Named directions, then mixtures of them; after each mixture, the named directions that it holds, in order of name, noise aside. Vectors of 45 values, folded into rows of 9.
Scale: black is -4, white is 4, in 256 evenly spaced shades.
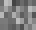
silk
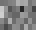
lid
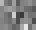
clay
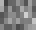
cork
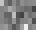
clay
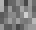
cork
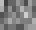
cork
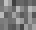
silk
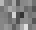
clay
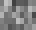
silk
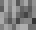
clay, cork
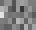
lid, silk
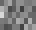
lid, silk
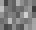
cork, lid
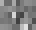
clay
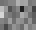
lid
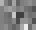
clay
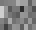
lid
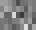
clay, silk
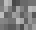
silk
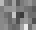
clay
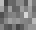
cork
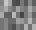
clay, silk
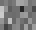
lid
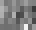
clay, lid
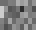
lid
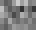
lid, silk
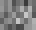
cork, silk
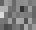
lid, silk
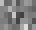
clay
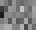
lid, silk
